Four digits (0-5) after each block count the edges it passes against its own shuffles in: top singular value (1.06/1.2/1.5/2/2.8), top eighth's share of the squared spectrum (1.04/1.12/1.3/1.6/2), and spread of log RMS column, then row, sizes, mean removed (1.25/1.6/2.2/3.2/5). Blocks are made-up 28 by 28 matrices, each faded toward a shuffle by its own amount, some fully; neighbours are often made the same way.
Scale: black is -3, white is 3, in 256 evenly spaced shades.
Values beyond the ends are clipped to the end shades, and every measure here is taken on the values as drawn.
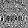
3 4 2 2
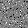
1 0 0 0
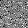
0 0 0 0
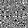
3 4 1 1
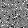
0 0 0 0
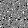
1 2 0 0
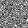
3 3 1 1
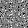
1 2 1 0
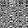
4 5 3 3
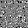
3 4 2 2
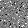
0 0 0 0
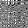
3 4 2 2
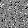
2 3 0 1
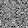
2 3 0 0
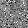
2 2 0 1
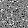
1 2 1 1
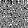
3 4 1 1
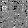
3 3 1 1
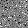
0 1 0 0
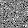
1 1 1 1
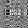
4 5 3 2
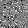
2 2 0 0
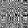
4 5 3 3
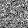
1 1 0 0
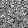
2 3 0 1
